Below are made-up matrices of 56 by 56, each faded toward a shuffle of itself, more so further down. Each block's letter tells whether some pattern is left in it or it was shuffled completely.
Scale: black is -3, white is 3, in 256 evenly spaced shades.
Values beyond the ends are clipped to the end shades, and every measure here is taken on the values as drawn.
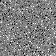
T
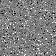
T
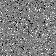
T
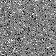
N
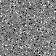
T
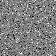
T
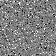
T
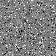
N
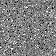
T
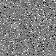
N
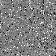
N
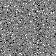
N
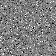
T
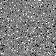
T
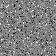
T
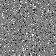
N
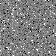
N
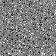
N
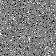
N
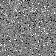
T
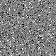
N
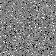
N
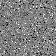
N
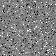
N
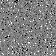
N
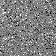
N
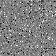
N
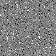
N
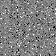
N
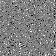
N
